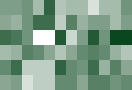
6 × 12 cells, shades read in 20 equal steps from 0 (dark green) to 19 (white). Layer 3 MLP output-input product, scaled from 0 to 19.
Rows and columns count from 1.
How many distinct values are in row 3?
8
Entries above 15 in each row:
1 0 2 0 0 1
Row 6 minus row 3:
6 4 8 -5 -5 5 -8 1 4 -2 8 7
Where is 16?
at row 1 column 9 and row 6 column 3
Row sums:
126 107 91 113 102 114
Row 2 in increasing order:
4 4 6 8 9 9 9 10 11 11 12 14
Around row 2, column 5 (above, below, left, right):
3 19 4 14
